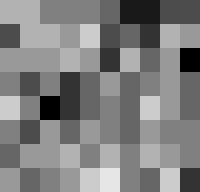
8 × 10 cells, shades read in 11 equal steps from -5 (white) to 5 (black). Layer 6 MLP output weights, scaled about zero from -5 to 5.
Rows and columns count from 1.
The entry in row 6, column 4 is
1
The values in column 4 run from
-2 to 3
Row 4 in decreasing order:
3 2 1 1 1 0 0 0 -1 -1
